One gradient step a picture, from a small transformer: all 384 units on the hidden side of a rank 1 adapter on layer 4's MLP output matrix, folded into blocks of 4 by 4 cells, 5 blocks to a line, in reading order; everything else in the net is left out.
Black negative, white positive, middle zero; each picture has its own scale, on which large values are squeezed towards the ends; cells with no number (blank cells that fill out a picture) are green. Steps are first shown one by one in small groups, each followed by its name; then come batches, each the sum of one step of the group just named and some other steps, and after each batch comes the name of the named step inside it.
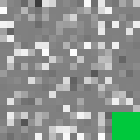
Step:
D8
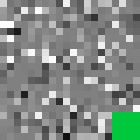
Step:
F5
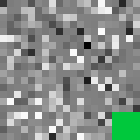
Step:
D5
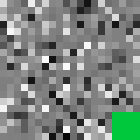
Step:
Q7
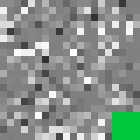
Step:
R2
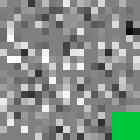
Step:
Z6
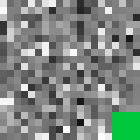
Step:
Q7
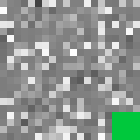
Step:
D8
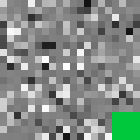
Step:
Q7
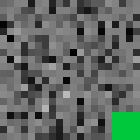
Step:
Z6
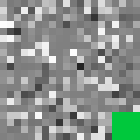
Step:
F5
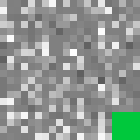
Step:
D5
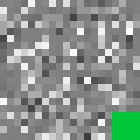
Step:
R2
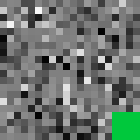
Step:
F5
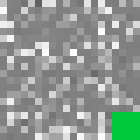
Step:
D8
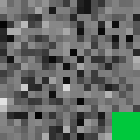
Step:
Q7
